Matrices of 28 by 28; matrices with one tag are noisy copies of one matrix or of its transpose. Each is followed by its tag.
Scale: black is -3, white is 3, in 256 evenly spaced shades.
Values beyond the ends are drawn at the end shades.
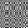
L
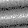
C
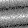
C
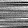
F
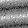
C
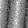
C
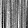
F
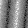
C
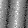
C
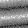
C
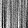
F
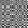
L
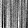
F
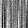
F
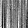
F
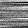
F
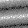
C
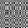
L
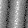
C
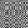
L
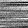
F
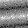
C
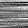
F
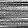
F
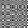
L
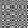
L
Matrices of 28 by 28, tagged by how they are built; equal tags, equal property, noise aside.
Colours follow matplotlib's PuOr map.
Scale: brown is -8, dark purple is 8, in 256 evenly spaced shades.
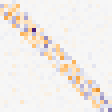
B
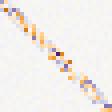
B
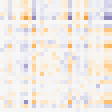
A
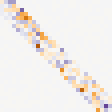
B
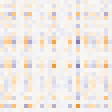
A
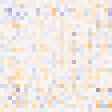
A
